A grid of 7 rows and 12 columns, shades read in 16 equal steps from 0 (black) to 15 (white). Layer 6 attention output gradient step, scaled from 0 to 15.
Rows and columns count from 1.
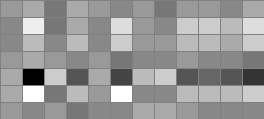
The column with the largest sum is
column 2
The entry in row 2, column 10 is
12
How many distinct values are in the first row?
4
